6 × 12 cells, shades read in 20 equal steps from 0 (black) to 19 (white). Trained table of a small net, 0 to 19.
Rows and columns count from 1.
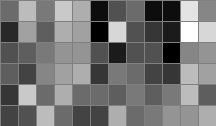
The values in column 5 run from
5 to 13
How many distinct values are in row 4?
9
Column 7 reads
6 16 2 9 7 13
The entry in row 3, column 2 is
7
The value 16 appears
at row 2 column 7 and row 2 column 12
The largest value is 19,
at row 2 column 11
